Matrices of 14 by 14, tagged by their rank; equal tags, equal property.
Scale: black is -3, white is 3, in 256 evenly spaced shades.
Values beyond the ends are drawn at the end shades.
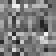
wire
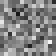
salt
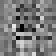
wire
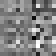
wire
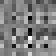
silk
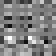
silk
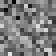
salt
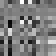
silk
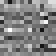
wire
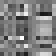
silk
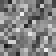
salt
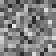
salt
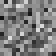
salt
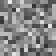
salt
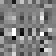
silk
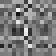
wire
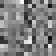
wire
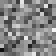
salt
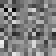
wire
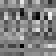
silk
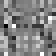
wire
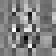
silk
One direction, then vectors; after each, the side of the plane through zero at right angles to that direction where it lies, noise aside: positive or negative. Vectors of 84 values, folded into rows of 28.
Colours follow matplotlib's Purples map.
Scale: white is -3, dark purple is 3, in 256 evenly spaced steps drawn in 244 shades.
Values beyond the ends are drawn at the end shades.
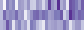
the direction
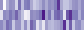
positive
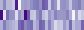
negative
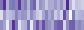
negative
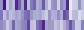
negative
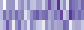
positive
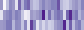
positive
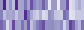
negative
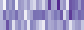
positive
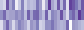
positive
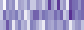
positive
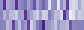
negative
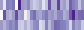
positive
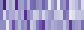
negative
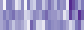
positive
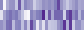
positive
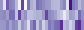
positive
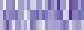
positive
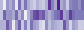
positive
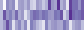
positive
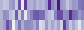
positive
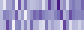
positive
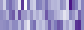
positive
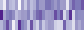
positive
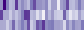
negative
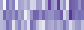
positive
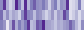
negative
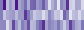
negative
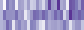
positive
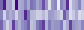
negative
